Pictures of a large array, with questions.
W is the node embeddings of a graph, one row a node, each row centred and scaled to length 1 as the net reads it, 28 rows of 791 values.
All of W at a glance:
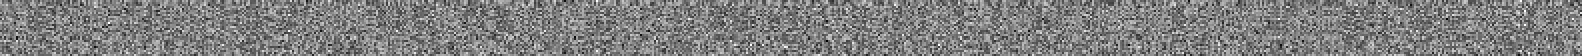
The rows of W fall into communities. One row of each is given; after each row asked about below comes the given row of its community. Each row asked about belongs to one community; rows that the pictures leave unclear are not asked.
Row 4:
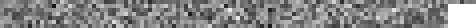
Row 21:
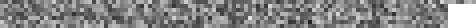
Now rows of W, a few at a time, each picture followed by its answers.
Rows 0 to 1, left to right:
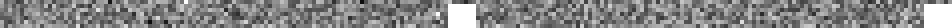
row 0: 21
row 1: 21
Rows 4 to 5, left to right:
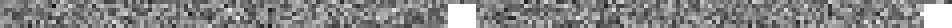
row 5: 21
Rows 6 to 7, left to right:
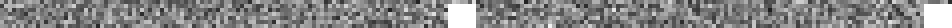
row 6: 4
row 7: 21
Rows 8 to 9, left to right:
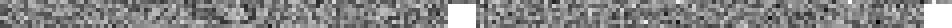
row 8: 4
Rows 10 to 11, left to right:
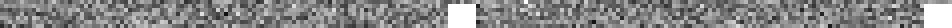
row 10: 4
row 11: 4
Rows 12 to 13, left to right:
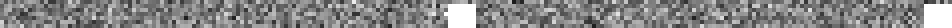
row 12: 21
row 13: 4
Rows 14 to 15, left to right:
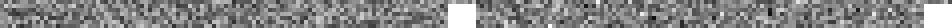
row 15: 21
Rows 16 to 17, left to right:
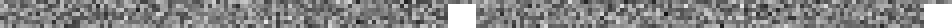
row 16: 21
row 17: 4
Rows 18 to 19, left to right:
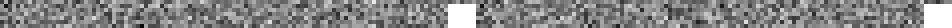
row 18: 4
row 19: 4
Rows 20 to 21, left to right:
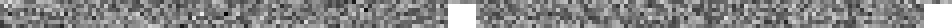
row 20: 4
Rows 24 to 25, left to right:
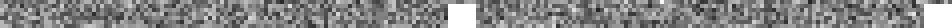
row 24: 21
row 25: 21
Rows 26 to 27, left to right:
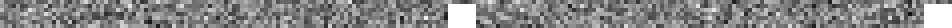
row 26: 21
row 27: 4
